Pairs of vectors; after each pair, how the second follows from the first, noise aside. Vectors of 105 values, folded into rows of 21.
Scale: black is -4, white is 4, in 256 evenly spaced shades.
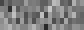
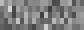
negated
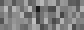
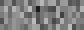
copied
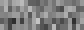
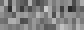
reversed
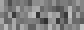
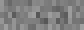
shrunk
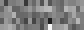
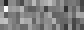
wrapped around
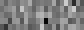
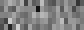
reversed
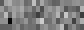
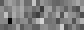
copied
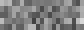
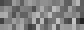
negated
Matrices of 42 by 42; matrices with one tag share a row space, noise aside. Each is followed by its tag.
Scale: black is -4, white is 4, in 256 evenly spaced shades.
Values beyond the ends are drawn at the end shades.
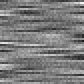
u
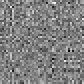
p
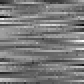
u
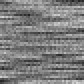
u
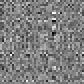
p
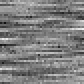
u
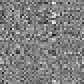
p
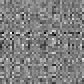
p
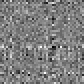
p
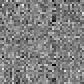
p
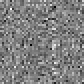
p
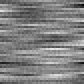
u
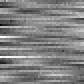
u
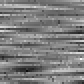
u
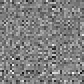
p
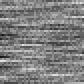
u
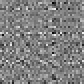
p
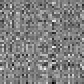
p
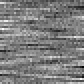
u
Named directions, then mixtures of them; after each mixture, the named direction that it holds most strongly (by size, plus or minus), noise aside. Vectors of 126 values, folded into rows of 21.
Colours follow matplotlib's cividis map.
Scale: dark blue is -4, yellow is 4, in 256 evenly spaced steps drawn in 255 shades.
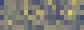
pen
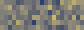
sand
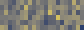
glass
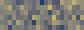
sand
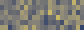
glass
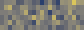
sand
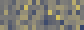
glass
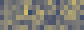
pen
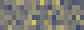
sand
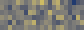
sand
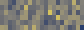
glass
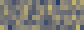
glass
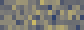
sand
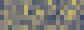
pen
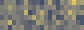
pen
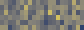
glass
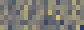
glass
